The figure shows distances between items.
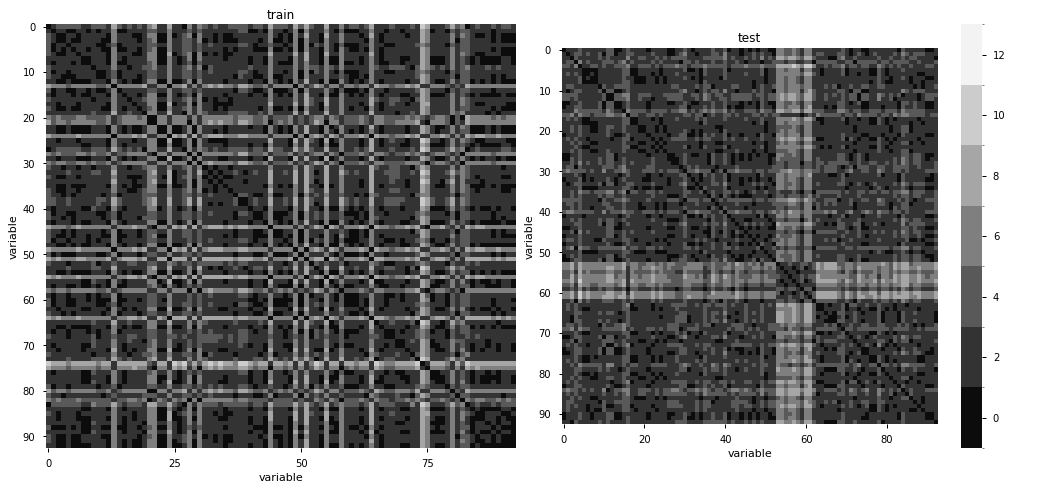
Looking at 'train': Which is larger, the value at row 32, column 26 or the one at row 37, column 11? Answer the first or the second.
the first
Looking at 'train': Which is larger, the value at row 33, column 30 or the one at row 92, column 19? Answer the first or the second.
the first
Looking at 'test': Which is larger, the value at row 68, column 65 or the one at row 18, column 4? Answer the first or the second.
the first
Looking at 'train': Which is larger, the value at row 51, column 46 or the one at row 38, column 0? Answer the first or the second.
the first
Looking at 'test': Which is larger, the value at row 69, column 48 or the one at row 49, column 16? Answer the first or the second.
the first
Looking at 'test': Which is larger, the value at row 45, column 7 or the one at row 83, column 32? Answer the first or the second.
the first
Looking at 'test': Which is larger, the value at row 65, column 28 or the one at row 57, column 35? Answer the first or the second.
the second
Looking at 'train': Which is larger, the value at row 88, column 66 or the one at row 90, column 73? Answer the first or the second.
the second
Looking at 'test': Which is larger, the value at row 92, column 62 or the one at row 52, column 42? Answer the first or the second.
the first
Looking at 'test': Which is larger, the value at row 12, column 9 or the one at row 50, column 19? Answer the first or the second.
the first
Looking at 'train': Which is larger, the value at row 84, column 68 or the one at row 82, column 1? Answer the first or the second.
the second
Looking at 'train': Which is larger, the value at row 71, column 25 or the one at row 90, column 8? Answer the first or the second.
the second
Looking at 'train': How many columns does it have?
93
